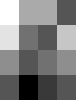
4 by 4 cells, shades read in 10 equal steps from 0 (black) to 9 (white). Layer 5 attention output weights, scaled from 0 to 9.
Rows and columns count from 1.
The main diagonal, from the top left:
9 4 4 3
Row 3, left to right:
5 3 4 5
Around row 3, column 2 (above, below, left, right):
4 0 5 4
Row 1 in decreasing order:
9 6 6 3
